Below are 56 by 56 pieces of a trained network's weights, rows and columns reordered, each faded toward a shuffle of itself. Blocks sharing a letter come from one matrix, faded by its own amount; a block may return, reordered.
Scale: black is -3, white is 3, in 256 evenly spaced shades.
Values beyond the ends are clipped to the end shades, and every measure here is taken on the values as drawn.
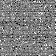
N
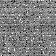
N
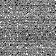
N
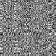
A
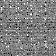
N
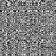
A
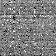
N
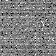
N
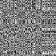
A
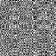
A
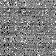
N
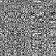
A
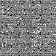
N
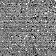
N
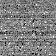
N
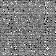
N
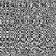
A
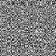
A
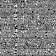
N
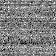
N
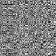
A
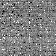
N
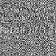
A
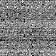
N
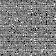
N
